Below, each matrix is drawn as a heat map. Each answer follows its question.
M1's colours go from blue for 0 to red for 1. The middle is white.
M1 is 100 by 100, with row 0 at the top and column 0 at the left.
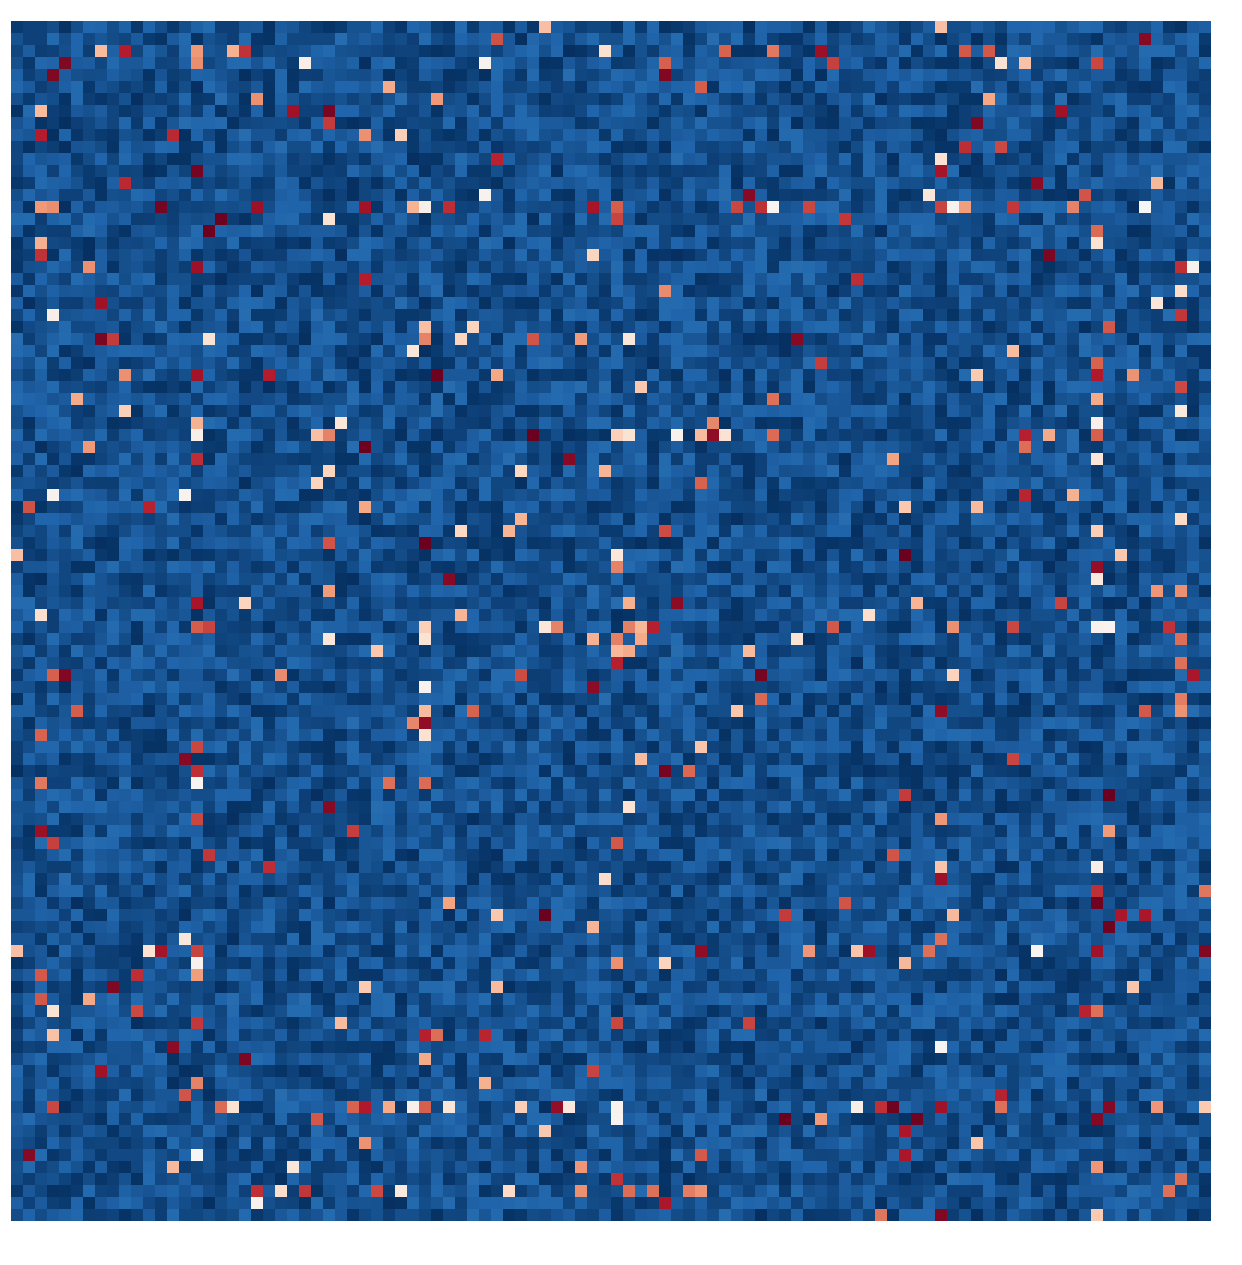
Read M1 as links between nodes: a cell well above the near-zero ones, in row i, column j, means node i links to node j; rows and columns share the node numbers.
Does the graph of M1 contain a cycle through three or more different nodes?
yes
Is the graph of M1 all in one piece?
yes
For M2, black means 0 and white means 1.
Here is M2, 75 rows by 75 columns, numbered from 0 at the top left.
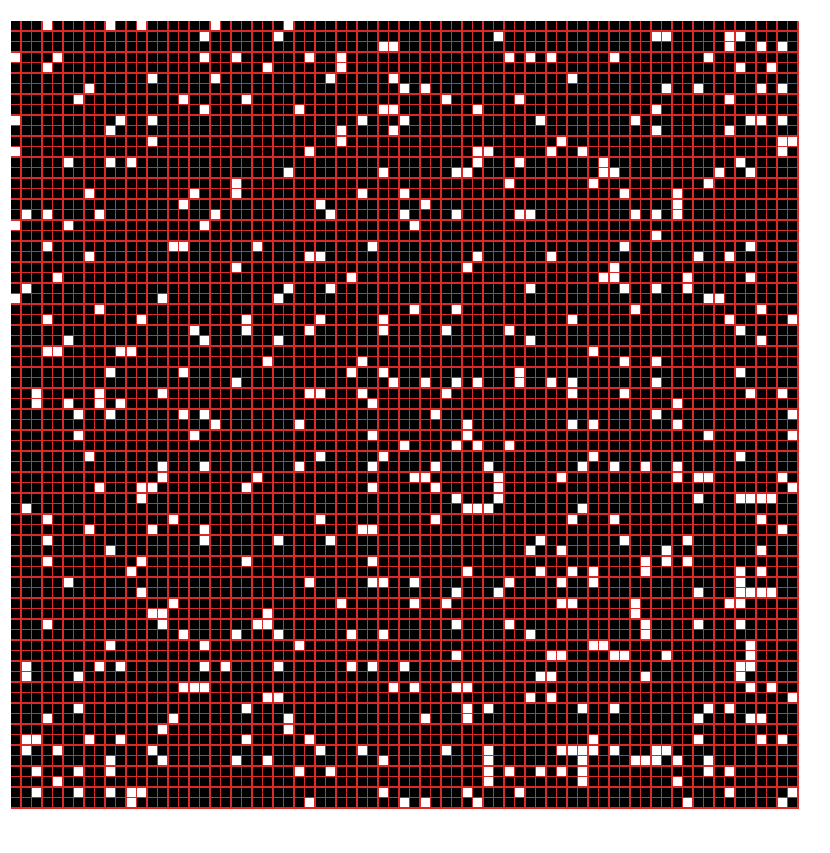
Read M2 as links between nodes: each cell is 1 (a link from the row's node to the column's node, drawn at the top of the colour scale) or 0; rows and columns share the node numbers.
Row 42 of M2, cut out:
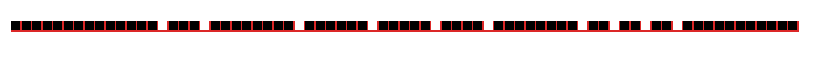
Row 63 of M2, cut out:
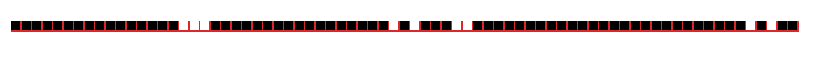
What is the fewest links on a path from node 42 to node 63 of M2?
1
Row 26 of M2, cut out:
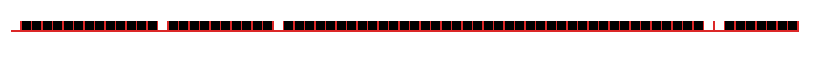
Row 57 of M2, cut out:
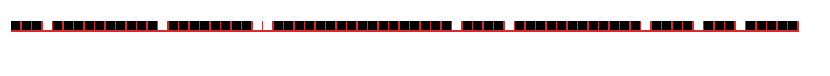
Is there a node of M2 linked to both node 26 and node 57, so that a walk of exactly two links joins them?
yes
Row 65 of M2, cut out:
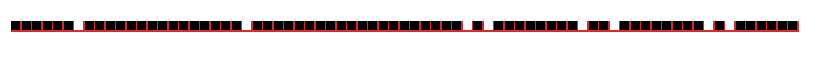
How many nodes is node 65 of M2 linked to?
8
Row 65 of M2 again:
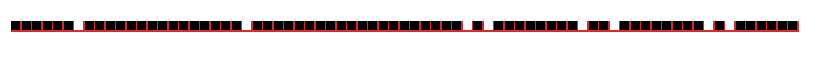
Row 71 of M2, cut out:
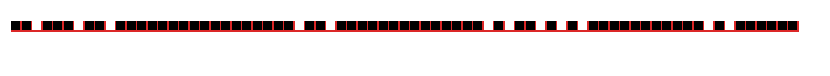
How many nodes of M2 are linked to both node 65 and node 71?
5
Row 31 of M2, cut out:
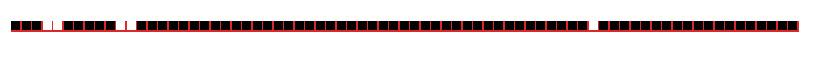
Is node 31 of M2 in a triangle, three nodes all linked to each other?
yes
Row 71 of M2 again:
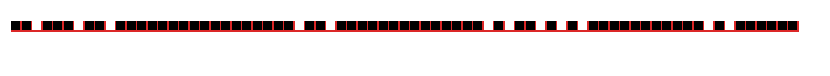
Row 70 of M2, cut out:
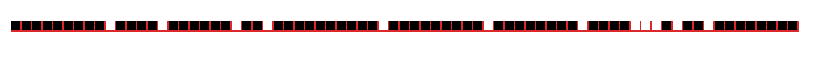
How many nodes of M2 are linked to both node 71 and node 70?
4
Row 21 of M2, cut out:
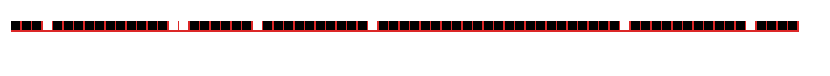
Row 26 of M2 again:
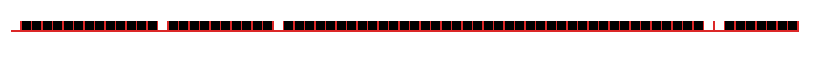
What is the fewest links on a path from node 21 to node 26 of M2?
3
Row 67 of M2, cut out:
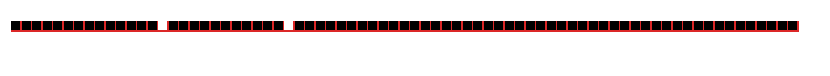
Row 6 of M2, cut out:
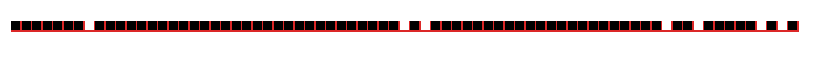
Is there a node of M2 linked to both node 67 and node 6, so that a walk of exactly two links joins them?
no
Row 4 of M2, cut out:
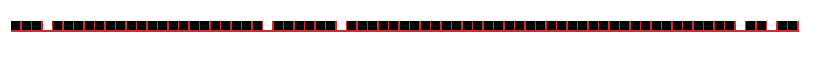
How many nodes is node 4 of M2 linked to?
5
